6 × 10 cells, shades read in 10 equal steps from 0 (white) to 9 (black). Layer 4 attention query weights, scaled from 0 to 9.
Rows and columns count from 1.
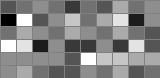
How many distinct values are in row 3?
4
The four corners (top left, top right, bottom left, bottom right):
6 4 4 5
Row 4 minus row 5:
-4 -3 4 0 1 7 2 5 -2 3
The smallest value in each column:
0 0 4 4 2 0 2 1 1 3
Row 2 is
9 0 6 4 2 5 3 1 8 4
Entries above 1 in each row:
10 8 10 7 9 10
